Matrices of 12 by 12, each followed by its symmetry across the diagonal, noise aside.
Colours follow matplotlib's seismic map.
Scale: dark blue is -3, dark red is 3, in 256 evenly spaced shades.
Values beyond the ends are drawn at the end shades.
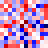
symmetric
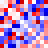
symmetric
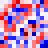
symmetric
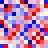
symmetric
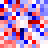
antisymmetric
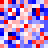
symmetric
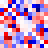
antisymmetric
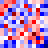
symmetric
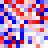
antisymmetric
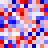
antisymmetric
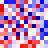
antisymmetric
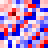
symmetric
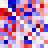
antisymmetric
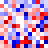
antisymmetric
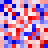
symmetric
